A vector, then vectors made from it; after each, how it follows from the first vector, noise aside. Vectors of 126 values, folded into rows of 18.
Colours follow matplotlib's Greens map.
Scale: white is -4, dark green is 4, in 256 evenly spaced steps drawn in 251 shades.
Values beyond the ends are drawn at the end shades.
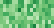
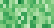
reversed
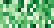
scaled up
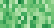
reversed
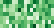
scaled up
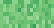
shrunk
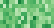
reversed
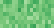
shrunk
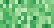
reversed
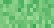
shrunk
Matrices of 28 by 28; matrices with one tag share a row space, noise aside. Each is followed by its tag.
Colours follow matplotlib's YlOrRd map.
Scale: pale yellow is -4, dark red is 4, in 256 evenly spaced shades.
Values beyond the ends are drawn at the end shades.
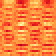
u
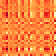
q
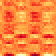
u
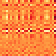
q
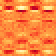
u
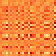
q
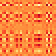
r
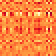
r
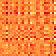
q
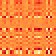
r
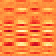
u
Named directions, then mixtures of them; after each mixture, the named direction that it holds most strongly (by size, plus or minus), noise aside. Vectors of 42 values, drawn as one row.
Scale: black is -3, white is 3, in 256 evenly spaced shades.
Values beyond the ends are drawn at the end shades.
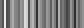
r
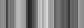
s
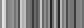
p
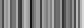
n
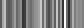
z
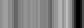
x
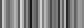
p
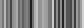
n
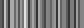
r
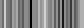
n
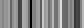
n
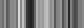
s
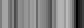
x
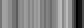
x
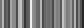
n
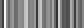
r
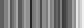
n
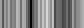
s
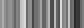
p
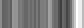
x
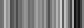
x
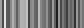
r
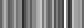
z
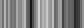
s
